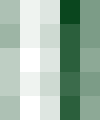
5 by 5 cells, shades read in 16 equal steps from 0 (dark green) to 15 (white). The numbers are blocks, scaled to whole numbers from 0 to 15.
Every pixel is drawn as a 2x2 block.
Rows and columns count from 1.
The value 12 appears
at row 2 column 3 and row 4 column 3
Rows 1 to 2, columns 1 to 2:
10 14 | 9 14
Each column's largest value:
11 15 13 3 8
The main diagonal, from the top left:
10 14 13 3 8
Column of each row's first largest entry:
2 2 2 2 2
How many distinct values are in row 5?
5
